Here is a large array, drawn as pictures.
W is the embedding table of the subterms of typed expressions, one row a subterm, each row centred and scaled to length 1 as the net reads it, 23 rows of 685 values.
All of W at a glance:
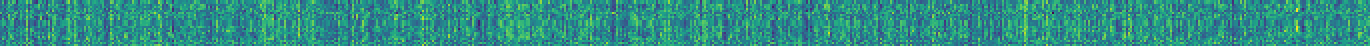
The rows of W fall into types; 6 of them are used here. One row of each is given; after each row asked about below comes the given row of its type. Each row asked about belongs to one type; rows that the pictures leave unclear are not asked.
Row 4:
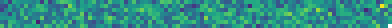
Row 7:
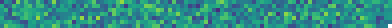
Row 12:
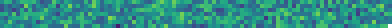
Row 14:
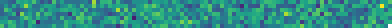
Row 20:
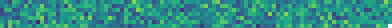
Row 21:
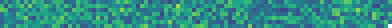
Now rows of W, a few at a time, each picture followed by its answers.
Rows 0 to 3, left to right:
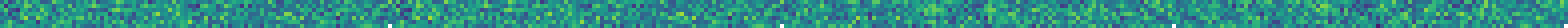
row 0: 21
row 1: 21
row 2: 4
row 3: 7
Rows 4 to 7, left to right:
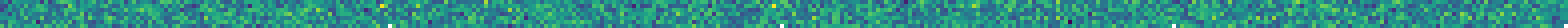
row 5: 14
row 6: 20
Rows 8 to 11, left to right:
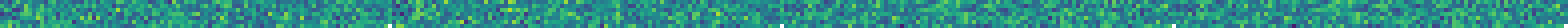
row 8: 20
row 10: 12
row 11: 12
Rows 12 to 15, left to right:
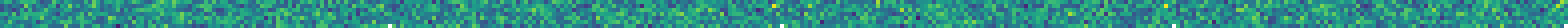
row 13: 4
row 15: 14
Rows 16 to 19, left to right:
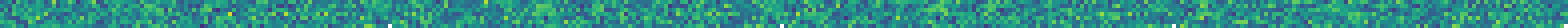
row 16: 7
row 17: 14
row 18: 12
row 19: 12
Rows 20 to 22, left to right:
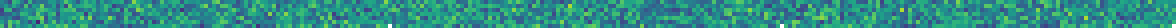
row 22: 20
